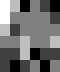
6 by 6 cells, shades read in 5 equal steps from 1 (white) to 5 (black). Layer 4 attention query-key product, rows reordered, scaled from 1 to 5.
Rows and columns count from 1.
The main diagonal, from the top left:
1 3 3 3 4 3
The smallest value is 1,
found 2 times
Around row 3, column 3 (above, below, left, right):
3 2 4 3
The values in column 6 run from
2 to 5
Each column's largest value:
4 5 5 5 5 5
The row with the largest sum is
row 6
